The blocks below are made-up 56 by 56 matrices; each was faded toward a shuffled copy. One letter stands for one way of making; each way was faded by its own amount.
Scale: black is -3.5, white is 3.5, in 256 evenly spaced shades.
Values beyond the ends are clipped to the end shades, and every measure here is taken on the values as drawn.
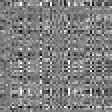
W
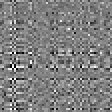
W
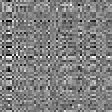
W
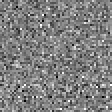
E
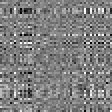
W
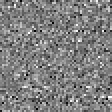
E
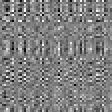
W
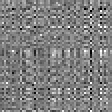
W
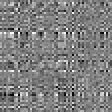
W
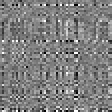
W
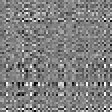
W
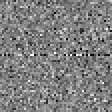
E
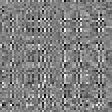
W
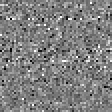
E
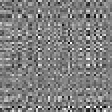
W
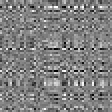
W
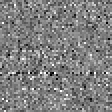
E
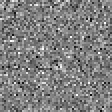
E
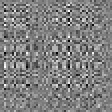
W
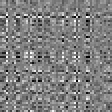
W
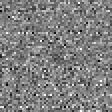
E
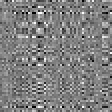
W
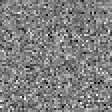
E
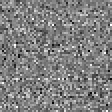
E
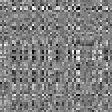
W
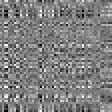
W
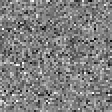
E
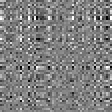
W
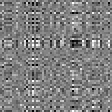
W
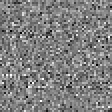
E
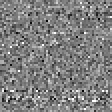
E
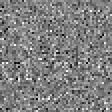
E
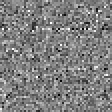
E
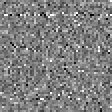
E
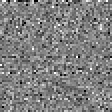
E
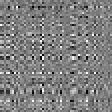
W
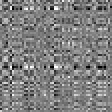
W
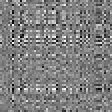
W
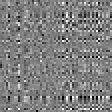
W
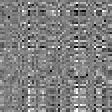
W
